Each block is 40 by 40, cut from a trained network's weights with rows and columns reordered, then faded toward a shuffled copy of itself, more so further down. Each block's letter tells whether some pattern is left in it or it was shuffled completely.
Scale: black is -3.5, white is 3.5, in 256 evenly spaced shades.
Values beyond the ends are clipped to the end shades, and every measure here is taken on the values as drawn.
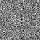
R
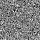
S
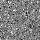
S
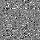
R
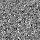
S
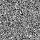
S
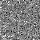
S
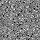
S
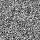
S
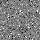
S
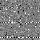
R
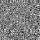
R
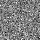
S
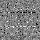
R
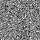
S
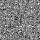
R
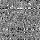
R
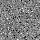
S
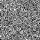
R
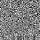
R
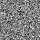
S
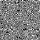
R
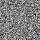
S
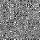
R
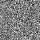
S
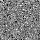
S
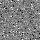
S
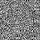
R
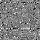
R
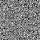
R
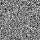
R
